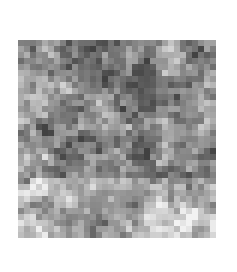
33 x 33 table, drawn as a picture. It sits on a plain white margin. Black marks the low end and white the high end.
Average level on the scale: 60%. Ninth with the lowest average: top middle. Seam: horizontal, 70% of the way down, the bottom part higher. Grain: blotchy. Histogram: bell-shaped.
